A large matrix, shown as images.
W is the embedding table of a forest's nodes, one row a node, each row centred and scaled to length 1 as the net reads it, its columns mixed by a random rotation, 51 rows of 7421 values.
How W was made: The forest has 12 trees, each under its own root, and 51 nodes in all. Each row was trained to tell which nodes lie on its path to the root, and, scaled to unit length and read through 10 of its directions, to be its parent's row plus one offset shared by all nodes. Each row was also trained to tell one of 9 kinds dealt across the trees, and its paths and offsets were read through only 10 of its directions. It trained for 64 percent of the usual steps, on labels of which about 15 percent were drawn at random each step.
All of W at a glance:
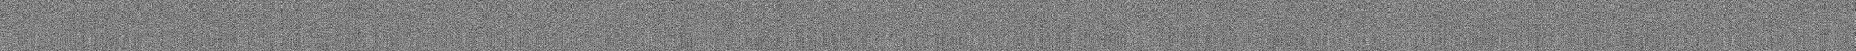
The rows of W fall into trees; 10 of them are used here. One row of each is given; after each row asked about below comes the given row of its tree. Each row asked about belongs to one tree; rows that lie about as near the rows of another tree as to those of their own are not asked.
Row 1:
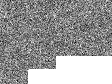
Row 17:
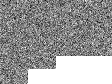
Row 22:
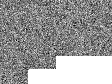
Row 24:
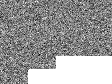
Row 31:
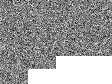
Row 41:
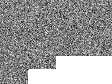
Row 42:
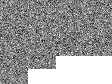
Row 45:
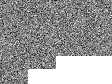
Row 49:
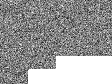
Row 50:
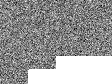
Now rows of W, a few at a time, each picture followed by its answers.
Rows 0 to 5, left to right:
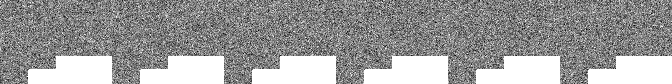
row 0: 24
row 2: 49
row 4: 50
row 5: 22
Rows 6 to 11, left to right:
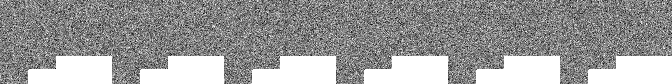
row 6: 41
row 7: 22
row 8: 50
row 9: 45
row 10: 45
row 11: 17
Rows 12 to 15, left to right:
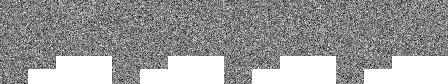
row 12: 22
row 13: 24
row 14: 17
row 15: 31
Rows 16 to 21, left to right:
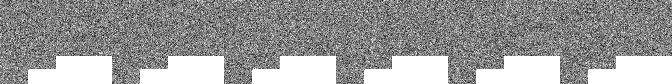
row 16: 17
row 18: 49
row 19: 31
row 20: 1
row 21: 24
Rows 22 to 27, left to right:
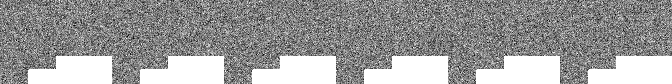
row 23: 17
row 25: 49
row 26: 1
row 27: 24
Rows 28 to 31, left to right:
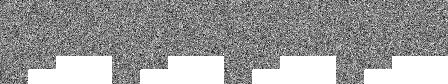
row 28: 45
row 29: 41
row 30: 49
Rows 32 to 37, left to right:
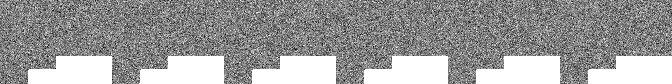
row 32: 41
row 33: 45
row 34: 22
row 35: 24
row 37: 41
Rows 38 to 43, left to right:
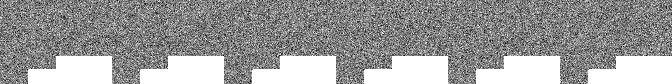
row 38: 42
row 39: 1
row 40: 42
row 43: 50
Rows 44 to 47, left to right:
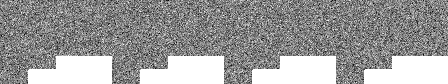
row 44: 42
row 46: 49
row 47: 41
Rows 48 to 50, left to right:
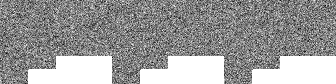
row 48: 1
